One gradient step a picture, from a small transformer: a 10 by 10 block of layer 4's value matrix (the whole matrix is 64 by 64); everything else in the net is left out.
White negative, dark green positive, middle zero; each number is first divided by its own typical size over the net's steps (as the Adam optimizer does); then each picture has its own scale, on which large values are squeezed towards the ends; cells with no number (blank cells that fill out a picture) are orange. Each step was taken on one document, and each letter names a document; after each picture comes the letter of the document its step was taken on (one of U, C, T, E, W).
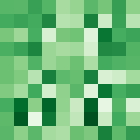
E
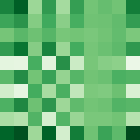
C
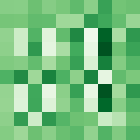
E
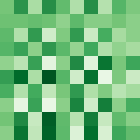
E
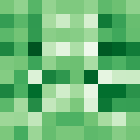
E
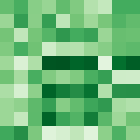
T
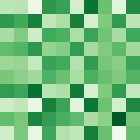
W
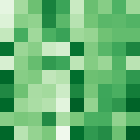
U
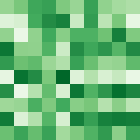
U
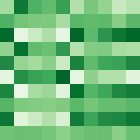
U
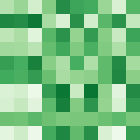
W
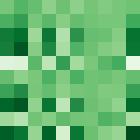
C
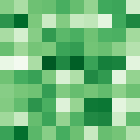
T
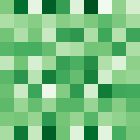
E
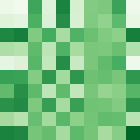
C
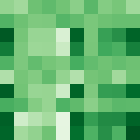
U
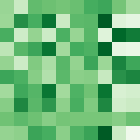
T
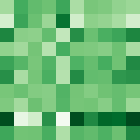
U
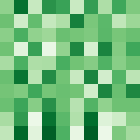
E
